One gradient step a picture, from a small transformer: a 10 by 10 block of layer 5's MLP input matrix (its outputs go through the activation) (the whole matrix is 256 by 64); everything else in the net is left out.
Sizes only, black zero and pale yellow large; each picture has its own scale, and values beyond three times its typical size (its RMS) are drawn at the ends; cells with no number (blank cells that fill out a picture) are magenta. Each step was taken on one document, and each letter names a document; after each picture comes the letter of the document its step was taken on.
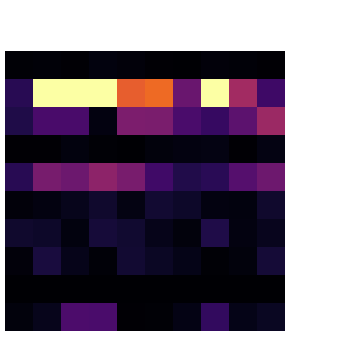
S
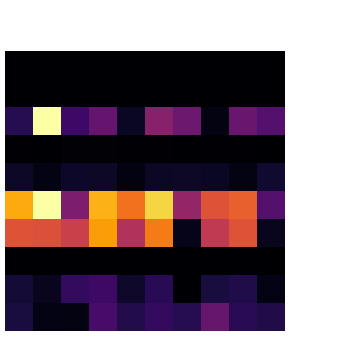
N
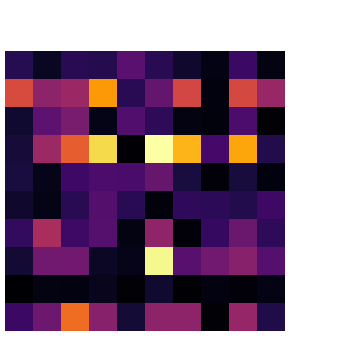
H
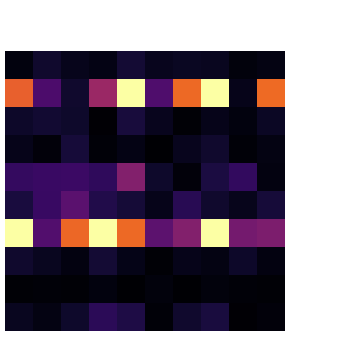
S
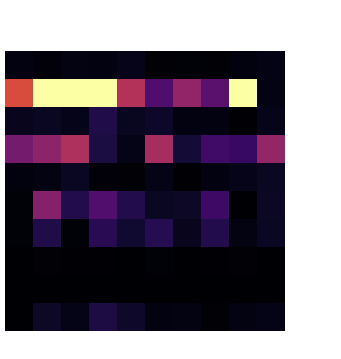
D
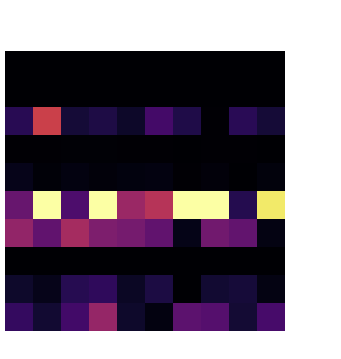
N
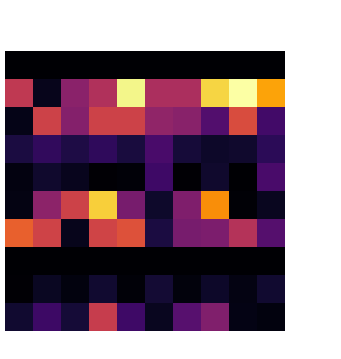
S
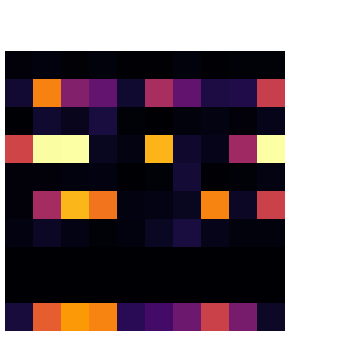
D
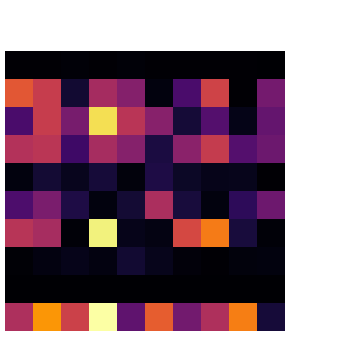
H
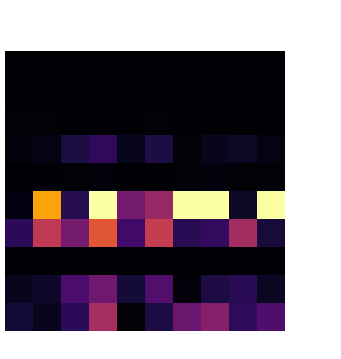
N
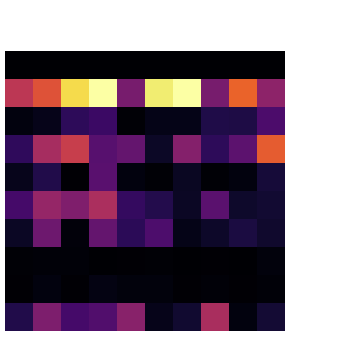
D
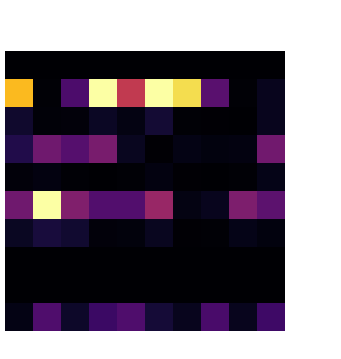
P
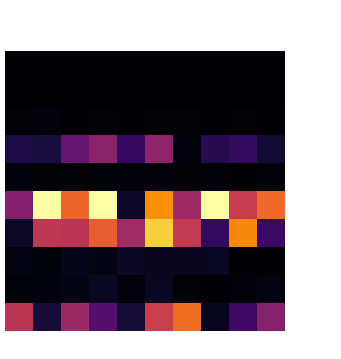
N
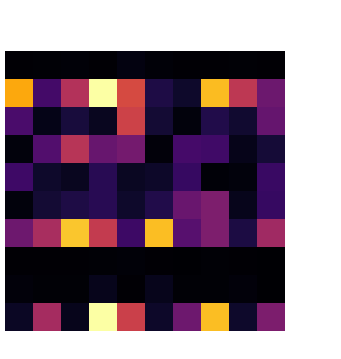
H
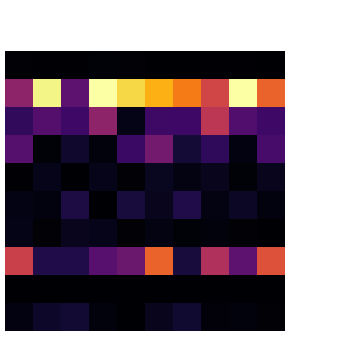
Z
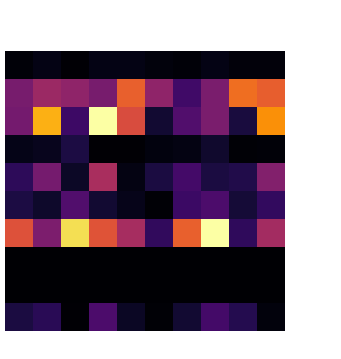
S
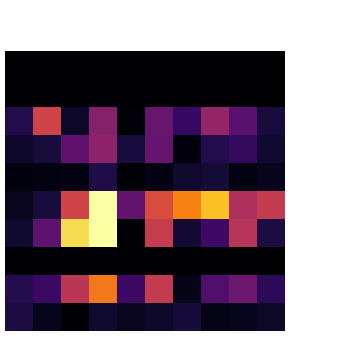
N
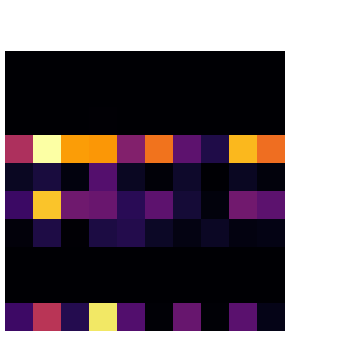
P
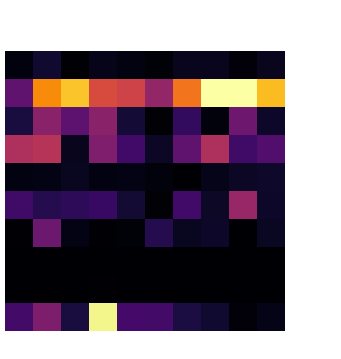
D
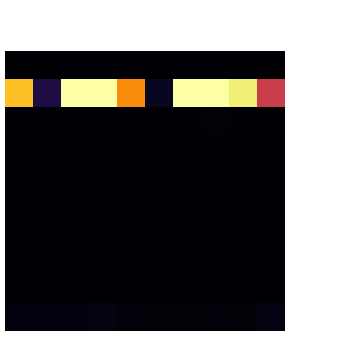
Z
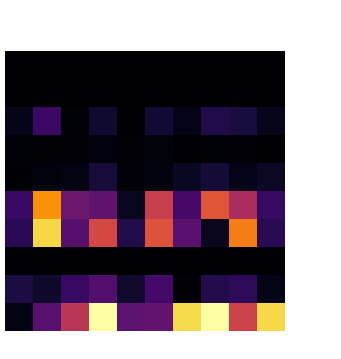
N
